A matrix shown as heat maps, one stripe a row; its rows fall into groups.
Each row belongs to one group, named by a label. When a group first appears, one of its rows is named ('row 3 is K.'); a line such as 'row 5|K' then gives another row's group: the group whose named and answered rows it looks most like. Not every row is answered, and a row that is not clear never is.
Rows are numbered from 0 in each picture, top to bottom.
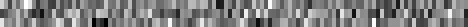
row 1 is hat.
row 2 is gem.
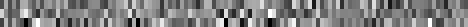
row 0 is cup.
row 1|hat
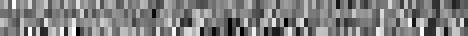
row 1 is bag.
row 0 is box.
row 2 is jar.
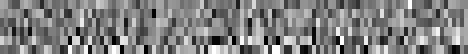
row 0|jar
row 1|bag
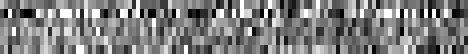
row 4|jar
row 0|hat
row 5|box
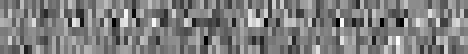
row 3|bag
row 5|hat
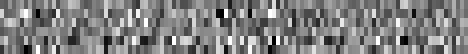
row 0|jar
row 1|hat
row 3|bag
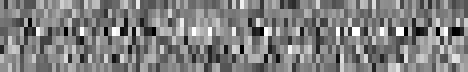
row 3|bag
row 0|hat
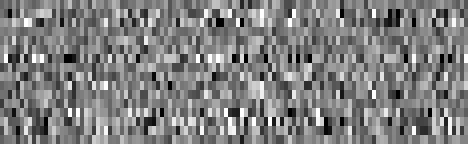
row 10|cup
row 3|bag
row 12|hat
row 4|cup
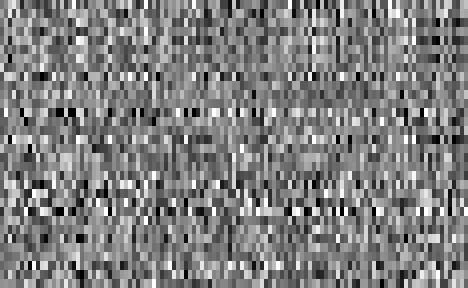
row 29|gem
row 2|box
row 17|hat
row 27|hat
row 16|gem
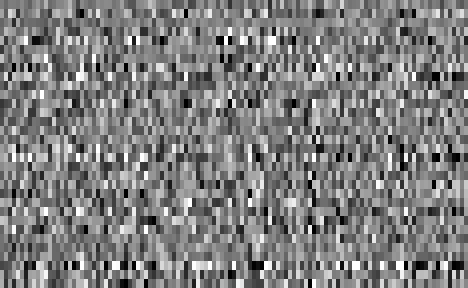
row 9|hat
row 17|box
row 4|hat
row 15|cup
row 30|jar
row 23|box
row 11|bag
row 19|cup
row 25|cup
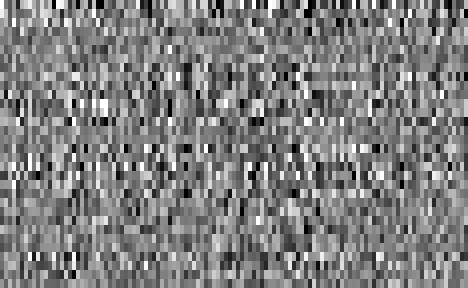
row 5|gem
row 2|box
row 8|jar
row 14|jar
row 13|gem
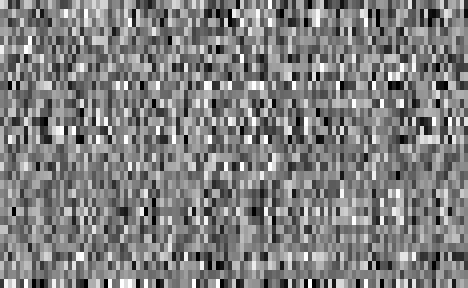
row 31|cup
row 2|hat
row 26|bag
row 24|bag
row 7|box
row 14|gem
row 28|box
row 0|jar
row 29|hat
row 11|bag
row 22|bag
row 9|cup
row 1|hat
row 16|jar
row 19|cup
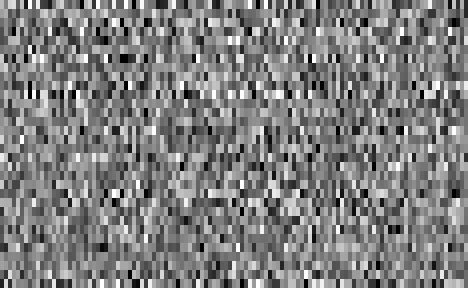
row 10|gem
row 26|cup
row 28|bag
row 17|jar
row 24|bag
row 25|cup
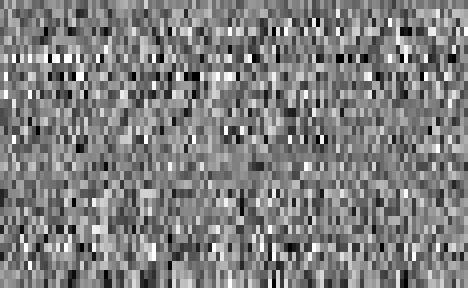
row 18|gem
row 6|box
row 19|bag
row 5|jar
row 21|jar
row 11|cup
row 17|box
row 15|cup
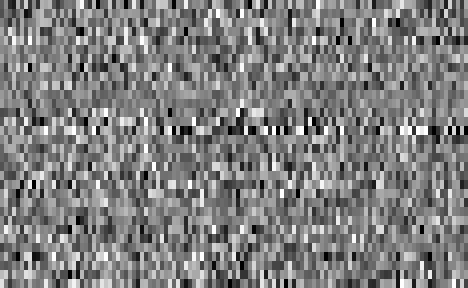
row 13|cup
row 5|cup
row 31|jar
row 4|box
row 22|jar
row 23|cup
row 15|box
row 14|jar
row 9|box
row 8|bag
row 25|gem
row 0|box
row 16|cup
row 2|cup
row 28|jar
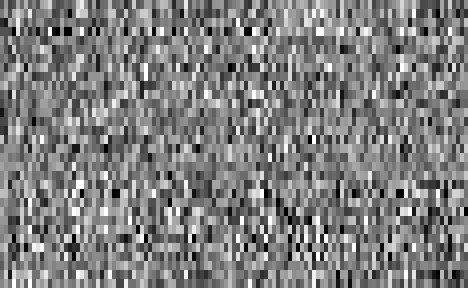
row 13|hat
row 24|hat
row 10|cup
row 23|jar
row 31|box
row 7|jar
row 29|cup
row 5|cup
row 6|box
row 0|box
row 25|jar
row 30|box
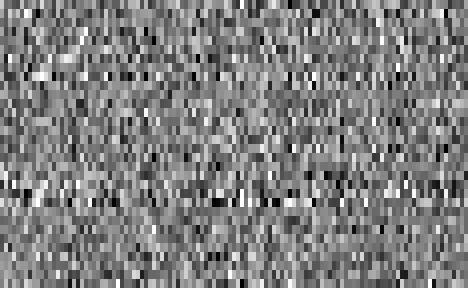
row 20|box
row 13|cup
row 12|cup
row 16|cup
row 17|bag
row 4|bag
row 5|jar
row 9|cup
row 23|box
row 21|hat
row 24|bag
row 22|bag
